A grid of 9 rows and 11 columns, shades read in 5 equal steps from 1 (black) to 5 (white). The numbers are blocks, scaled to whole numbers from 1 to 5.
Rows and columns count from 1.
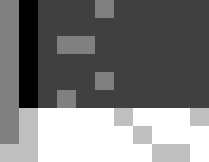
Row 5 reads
3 1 2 2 2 3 2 2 2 2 2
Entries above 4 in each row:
0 0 0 0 0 0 7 8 7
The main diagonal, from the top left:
3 1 2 2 2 2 4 4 4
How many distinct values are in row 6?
3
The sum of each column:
28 18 27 29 28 29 26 26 26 26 26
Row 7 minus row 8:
0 0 0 0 0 0 -1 1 0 0 -1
